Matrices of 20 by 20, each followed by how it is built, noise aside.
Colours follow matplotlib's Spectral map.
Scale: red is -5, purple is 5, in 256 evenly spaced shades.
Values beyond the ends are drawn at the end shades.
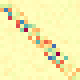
banded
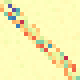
banded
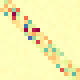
banded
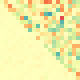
upper triangular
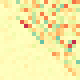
upper triangular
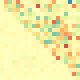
upper triangular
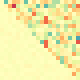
upper triangular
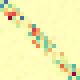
banded
